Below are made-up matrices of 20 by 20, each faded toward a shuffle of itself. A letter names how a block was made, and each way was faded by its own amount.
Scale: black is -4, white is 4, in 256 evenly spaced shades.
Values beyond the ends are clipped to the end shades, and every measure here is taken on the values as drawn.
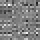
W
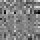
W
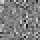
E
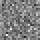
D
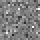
D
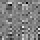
W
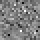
D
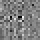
W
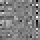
W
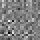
W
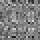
W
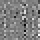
W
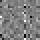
W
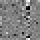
W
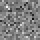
D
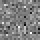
E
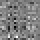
W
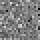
D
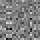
W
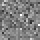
D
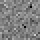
D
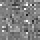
E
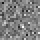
D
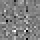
E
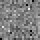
D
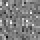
E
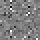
E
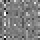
W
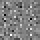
E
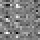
W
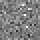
D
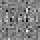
E
